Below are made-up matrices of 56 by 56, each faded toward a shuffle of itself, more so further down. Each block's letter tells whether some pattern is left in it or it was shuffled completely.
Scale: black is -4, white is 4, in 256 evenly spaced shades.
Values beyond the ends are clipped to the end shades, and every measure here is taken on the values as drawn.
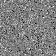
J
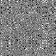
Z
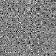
Z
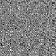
Z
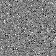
J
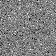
J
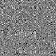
Z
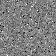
J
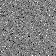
J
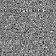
Z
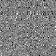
Z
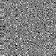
Z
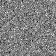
J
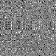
Z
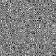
Z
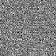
Z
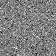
J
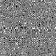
Z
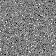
J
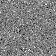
J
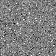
J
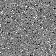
J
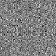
Z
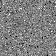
J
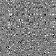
Z
